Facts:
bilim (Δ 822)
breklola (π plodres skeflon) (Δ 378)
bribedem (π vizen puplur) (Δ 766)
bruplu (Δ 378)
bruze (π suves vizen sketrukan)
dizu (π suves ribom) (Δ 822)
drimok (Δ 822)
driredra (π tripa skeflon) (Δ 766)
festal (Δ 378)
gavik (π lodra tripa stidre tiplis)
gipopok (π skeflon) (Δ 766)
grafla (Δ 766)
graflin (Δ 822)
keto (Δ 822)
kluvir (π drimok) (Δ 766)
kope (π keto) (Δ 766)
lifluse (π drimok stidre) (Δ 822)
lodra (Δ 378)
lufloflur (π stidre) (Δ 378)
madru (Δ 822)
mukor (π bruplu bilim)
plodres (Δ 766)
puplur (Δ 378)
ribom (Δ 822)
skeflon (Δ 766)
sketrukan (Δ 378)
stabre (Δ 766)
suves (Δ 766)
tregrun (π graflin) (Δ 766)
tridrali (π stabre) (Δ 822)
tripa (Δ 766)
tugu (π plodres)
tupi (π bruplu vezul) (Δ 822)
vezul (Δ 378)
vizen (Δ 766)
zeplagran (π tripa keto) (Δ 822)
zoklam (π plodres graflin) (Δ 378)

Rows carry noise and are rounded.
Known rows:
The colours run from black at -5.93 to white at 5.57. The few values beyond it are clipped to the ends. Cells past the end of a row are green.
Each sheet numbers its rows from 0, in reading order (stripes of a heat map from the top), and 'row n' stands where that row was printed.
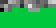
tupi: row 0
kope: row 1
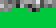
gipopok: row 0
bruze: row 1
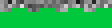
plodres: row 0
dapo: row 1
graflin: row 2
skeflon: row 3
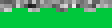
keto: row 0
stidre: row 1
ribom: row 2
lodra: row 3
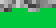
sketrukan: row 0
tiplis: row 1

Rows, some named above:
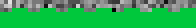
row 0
dizu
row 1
tregrun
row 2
tugu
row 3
festal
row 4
tupi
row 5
tridrali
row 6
madru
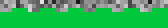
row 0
kluvir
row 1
stabre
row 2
graflin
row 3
festal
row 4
kluvir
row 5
tripa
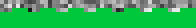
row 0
ribom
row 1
bilim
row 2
lufloflur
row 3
keto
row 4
bribedem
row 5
lifluse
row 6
drimok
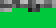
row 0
gavik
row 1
mukor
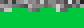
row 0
zeplagran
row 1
grafla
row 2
stabre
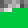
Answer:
drimok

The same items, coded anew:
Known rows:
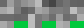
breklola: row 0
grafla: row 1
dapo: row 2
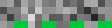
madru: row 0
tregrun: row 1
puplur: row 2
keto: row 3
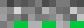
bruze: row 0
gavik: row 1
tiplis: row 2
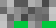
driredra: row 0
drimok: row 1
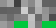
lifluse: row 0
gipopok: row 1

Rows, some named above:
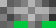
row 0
ribom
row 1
bribedem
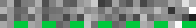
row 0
lufloflur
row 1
lufloflur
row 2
dizu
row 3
kluvir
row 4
dizu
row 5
tugu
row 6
tridrali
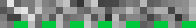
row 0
bilim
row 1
tregrun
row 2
tripa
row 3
kope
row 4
tugu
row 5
ribom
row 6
graflin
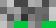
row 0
kope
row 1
drimok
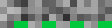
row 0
bribedem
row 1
lodra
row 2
zeplagran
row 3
festal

